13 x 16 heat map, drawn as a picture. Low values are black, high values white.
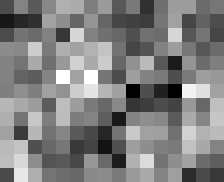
The histogram is bell-shaped. No overall slope runs across the table. Neither half mirrors the other.
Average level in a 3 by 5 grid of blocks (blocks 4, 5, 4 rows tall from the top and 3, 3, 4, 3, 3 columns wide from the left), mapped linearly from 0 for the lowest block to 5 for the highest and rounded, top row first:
14221 / 45305 / 51243
